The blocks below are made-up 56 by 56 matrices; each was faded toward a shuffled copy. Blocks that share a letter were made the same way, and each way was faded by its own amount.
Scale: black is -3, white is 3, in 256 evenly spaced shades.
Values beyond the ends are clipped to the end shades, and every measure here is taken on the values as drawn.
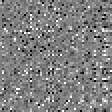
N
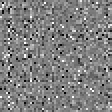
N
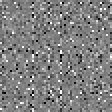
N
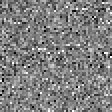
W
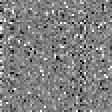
N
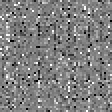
N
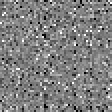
N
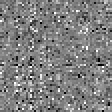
N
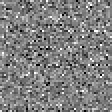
W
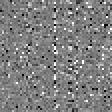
N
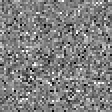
W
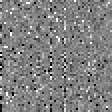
N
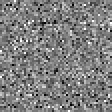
W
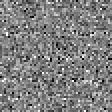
W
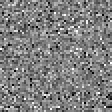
W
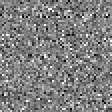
W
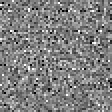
W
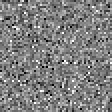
W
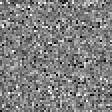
W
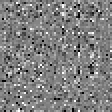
N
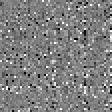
N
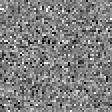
W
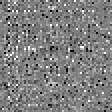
N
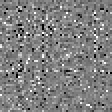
N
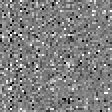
N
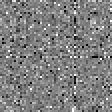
N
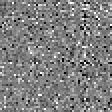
N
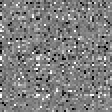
N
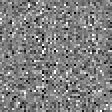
N
